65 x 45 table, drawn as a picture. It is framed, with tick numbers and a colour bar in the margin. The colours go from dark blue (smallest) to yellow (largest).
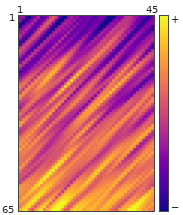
The grain runs diagonally up to the right. No row or column stands out. There is an overall slope up to the bottom.
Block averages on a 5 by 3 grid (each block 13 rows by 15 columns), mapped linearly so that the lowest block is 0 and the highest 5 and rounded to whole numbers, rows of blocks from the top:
000 | 222 | 333 | 344 | 555
